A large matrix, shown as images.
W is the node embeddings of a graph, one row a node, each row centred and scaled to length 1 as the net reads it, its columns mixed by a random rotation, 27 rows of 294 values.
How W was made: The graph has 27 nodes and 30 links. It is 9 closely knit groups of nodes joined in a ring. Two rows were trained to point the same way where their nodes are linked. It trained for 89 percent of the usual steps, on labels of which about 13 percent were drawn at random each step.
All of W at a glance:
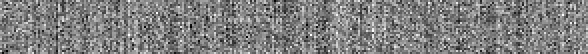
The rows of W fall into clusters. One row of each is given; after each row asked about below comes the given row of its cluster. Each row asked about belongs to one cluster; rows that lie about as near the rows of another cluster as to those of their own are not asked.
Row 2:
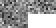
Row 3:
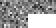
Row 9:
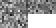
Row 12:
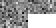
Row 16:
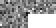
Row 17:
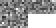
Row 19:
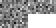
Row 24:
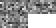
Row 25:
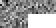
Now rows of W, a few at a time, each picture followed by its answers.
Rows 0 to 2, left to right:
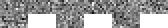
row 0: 17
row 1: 25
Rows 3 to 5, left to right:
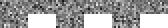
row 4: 25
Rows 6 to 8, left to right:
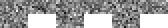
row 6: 3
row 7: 16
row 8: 19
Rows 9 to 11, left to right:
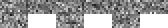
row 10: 9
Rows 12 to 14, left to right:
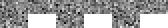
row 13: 24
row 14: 12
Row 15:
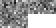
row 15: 2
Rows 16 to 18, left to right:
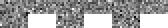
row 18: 12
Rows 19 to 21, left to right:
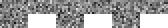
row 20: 24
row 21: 16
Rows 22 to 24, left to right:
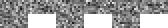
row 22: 3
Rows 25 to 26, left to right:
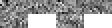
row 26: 9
